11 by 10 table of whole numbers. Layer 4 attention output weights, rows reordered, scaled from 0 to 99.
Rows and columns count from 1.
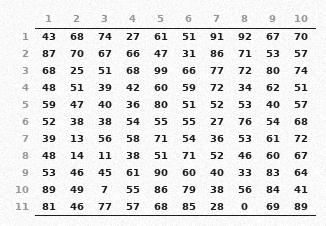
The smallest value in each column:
39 13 7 27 47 31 27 0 40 41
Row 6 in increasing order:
27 38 38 52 54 54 55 55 68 76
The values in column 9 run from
40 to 84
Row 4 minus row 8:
0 37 28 4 9 -12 20 -12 2 -16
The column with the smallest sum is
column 2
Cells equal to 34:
1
